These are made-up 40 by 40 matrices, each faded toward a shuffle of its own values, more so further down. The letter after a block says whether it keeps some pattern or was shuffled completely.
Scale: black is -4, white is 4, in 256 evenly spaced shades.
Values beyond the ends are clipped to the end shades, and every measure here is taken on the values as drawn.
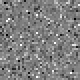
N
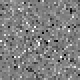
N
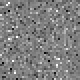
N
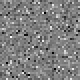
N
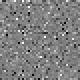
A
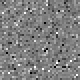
N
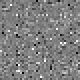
A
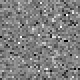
N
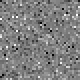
N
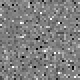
N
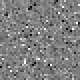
N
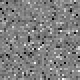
N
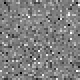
A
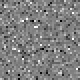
N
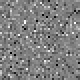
A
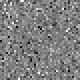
N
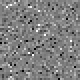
N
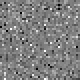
A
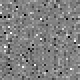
A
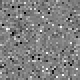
N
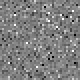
N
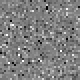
N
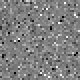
N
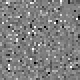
A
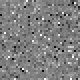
A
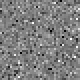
N
